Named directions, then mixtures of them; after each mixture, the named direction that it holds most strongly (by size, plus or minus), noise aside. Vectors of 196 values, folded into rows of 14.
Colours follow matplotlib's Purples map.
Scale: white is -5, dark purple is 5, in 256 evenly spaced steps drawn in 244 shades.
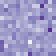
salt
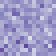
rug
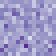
rug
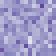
rug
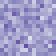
rug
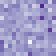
salt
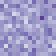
rug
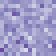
rug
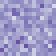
rug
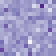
salt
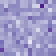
salt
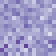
rug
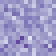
rug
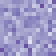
rug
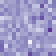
salt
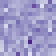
salt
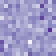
salt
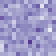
salt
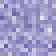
rug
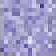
rug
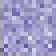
rug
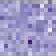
salt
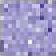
salt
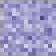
rug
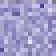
rug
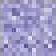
rug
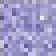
rug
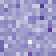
salt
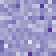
salt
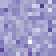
salt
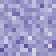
rug
